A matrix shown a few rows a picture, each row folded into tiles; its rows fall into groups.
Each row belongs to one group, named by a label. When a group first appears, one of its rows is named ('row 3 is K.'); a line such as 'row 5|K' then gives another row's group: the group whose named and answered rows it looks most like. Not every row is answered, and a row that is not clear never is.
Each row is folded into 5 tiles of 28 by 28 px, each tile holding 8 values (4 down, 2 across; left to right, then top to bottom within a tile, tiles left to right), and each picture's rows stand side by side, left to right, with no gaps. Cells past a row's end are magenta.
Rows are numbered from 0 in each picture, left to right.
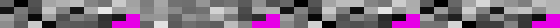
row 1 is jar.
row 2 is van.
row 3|van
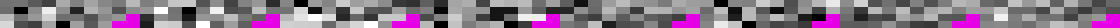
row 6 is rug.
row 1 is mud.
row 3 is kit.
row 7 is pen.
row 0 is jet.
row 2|pen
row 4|van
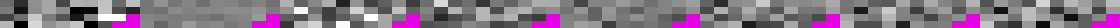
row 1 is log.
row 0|kit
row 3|rug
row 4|van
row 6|jet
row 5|van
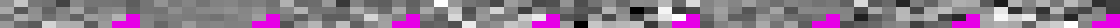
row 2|mud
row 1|log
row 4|kit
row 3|log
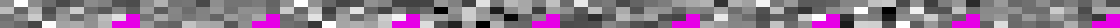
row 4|rug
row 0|log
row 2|log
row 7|jar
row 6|mud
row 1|log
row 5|pen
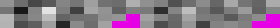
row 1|jet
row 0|jet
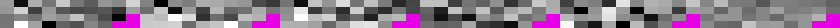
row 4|jet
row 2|pen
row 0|van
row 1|pen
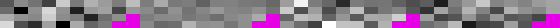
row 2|log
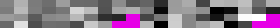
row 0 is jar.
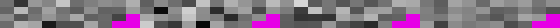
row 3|kit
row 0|van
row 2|rug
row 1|jet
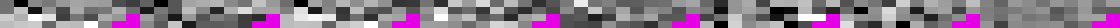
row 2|pen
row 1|van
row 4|rug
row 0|pen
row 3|pen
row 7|kit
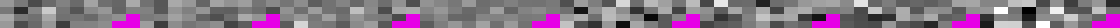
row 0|jet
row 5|rug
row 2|jar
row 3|mud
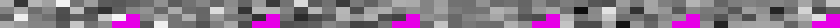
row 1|jar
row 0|pen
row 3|jar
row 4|jet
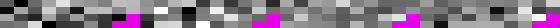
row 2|pen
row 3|kit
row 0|van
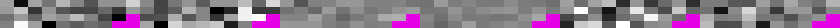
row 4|mud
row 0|van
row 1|kit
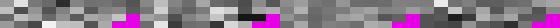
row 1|jar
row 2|jar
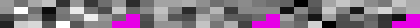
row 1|mud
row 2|van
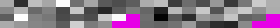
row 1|rug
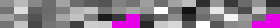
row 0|jar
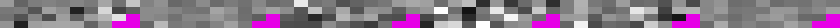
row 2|rug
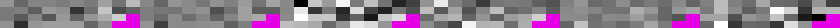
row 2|pen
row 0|kit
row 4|jar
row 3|log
